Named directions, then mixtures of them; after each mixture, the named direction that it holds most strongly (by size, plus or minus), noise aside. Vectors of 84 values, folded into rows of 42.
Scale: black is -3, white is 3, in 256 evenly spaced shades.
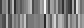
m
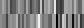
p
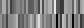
p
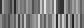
p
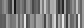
m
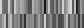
m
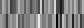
p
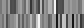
p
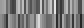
p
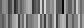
m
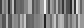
m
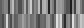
p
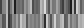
m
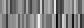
p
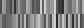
p
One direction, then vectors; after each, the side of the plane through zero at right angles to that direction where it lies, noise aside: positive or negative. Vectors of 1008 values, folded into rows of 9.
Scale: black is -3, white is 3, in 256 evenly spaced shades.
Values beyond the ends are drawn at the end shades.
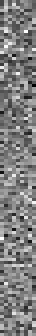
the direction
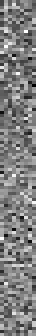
positive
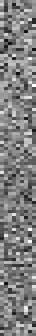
negative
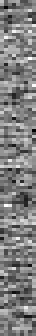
negative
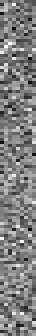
positive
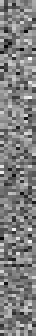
negative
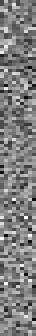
positive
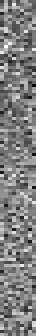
positive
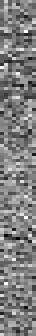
positive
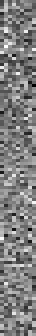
positive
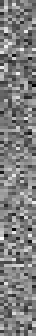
positive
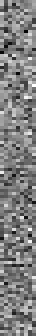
negative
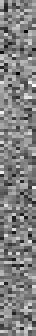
negative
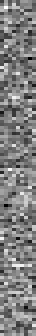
positive
